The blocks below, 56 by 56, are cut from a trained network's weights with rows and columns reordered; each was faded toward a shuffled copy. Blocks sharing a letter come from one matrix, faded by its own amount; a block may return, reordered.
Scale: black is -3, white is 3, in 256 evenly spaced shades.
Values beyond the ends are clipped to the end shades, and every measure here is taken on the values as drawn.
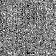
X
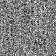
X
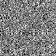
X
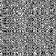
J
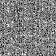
X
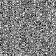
X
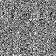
X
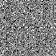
X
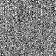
X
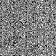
X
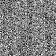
X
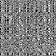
J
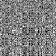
J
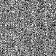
X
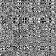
J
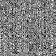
X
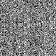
X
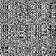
J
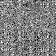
X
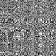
J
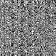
X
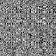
J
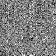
X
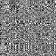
J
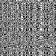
J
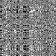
J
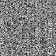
X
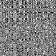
J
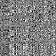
J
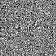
X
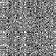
J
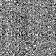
X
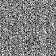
X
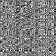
J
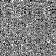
X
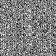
X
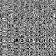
J
